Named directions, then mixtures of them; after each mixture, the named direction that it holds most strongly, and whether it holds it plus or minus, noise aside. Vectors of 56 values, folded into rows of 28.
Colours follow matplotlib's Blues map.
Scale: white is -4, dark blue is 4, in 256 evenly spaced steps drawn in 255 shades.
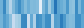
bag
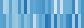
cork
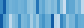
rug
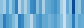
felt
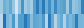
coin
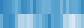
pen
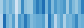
coin, plus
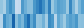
coin, plus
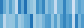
felt, minus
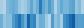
pen, minus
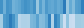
pen, plus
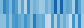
cork, minus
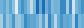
coin, plus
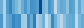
bag, minus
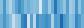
bag, plus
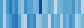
bag, minus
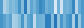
cork, plus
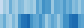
pen, minus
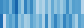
coin, minus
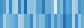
felt, minus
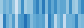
coin, plus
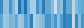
felt, minus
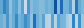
cork, minus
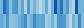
cork, minus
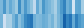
felt, minus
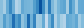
bag, minus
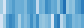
rug, minus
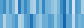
felt, minus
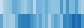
pen, minus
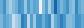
bag, plus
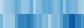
pen, minus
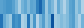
bag, minus
